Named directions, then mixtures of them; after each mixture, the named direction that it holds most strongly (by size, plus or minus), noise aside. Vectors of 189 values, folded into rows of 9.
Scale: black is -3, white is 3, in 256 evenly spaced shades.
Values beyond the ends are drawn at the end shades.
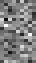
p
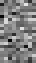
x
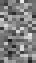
p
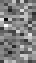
p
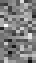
p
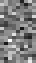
x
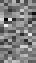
p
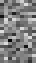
x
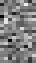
x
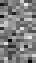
x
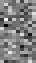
p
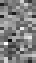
x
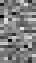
x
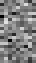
x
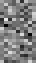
p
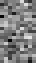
x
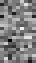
x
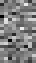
x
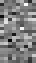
x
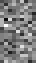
p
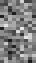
p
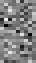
p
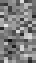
p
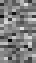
x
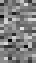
x
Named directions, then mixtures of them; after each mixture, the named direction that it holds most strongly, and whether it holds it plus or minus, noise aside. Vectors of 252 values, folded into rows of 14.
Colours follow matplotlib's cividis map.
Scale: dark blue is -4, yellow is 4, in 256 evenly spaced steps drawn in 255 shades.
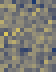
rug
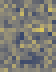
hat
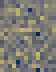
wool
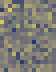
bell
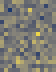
wool, minus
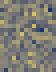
hat, minus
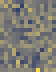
wool, minus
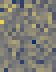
bell, plus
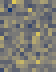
bell, minus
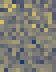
bell, plus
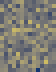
bell, minus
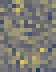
bell, minus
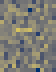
wool, plus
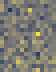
wool, minus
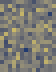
bell, minus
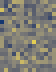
bell, minus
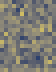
hat, plus
